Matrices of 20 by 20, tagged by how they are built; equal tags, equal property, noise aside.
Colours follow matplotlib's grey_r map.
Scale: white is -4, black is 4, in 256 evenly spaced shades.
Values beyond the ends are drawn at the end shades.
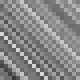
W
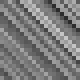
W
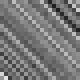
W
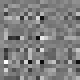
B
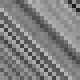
W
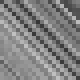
W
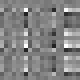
B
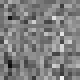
B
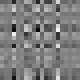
B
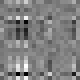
B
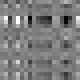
B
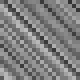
W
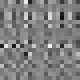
B
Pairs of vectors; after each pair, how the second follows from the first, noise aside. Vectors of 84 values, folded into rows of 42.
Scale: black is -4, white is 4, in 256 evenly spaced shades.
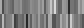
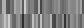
wrapped around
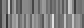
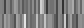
wrapped around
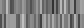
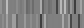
partly zeroed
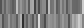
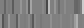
partly zeroed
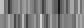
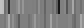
partly zeroed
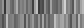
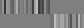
partly zeroed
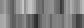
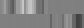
partly zeroed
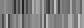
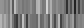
wrapped around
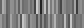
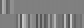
partly zeroed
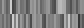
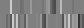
partly zeroed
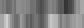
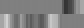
partly zeroed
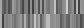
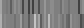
partly zeroed
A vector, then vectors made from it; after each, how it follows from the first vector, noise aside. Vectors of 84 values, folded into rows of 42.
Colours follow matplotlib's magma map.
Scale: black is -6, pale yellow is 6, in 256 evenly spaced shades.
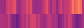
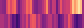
scaled up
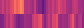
wrapped around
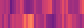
wrapped around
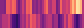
scaled up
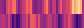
scaled up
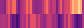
scaled up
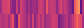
sign-scrambled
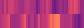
wrapped around
